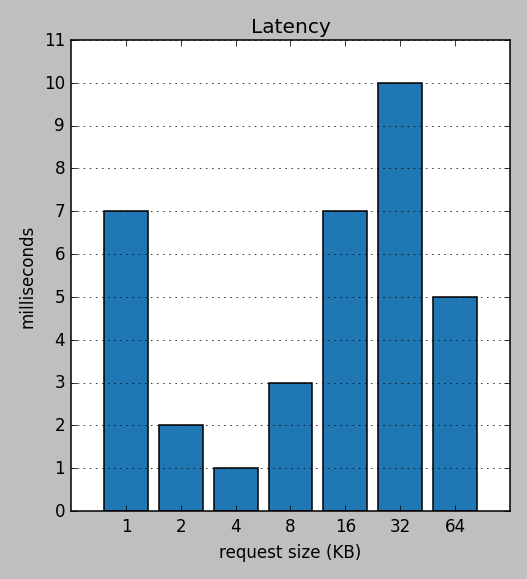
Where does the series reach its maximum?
32
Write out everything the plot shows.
Title: Latency
x-axis: request size (KB), ticks 1 2 4 8 16 32 64
y-axis: milliseconds, ticks 0 1 2 3 4 5 6 7 8 9 10 11
Values:
7 2 1 3 7 10 5
